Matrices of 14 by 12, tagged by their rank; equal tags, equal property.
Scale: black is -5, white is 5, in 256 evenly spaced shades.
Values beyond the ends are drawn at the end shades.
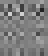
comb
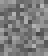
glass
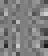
comb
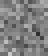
glass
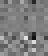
comb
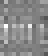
comb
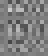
comb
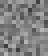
glass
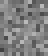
glass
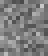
glass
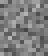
glass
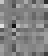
comb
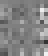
comb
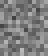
glass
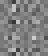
comb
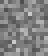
glass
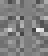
comb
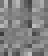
comb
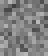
glass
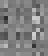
comb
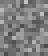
glass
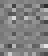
comb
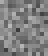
glass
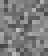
glass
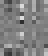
comb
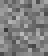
glass
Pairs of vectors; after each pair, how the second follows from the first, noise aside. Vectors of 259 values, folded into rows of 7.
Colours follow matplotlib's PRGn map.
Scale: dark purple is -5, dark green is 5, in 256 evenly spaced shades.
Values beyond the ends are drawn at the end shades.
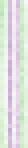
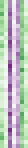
scaled up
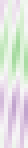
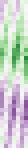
scaled up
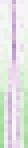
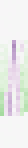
partly zeroed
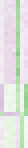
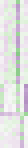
sign-scrambled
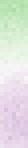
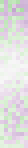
sign-scrambled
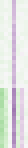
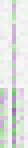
sign-scrambled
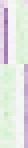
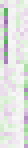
sign-scrambled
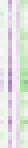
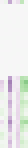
partly zeroed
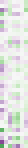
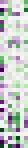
scaled up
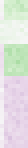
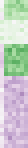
scaled up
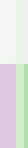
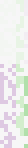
partly zeroed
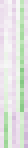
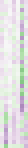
sign-scrambled
